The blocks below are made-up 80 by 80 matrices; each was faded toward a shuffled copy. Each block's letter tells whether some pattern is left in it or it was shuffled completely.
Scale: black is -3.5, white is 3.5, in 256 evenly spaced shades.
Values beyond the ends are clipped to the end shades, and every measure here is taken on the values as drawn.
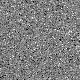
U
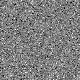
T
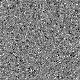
T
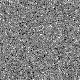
T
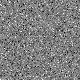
U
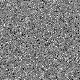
T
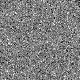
T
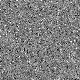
U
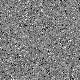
U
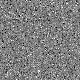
U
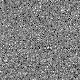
T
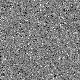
T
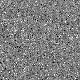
T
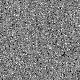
U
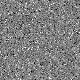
T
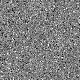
U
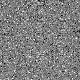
T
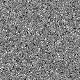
U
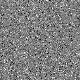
T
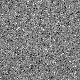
U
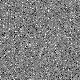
T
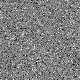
U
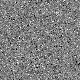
U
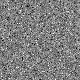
U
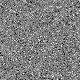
T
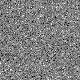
T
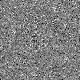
T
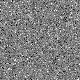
U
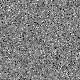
U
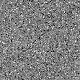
T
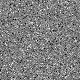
U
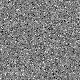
U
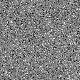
U
